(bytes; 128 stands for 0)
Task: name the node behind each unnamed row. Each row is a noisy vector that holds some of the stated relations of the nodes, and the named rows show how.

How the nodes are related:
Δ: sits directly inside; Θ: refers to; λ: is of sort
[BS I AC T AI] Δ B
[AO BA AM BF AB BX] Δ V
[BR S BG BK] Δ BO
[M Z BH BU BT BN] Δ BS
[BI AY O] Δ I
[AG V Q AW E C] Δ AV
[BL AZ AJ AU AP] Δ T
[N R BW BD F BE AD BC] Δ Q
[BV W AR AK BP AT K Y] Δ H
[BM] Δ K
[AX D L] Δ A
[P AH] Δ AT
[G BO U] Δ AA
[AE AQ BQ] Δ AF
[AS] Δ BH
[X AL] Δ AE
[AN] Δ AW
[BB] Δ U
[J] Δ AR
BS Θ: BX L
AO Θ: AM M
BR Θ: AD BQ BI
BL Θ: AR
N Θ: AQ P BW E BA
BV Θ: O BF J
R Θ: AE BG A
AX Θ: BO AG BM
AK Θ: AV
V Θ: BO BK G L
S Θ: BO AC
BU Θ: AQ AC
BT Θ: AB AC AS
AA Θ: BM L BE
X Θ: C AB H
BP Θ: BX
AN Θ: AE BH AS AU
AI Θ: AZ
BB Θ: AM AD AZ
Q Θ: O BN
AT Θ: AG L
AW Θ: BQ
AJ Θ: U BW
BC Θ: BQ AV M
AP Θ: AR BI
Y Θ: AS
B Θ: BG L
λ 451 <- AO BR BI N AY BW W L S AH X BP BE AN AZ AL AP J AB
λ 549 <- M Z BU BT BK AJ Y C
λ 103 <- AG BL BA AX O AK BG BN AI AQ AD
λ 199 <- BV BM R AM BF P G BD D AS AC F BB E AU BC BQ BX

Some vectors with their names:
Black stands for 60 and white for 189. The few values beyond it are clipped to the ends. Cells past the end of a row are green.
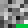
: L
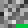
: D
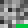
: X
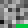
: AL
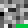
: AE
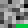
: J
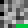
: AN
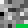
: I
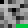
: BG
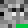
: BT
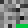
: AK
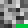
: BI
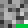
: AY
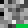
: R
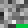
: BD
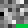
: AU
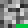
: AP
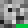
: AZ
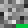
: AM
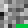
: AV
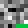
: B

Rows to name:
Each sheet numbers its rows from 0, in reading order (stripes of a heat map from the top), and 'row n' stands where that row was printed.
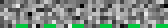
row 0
S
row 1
BH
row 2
AQ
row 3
AO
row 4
BE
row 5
P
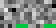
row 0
BO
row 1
E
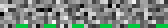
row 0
A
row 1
BS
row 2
U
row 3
BF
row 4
BM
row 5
BX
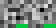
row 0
BP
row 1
BK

